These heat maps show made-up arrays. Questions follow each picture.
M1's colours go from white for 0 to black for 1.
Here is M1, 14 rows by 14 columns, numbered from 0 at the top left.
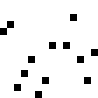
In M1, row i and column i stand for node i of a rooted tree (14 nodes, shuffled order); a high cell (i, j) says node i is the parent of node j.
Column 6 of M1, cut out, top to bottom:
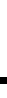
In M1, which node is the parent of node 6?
11
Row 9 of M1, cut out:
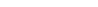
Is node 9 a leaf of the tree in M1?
yes
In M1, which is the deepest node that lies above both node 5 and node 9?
6
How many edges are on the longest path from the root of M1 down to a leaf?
6
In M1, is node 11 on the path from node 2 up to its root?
yes
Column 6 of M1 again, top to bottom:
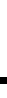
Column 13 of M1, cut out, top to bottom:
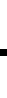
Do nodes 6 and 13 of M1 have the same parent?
no
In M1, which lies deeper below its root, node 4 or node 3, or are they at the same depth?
node 3
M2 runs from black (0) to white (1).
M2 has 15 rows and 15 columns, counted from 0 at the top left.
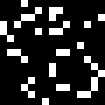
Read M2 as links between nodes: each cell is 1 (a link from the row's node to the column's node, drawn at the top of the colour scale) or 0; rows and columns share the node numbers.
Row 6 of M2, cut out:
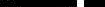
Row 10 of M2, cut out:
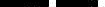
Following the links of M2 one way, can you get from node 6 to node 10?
no
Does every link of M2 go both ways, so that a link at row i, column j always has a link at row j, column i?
no
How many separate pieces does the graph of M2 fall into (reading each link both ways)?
1
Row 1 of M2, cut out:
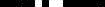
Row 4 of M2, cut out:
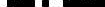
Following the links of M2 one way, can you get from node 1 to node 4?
yes
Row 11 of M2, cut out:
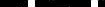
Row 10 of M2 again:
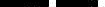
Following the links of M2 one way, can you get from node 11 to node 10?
no
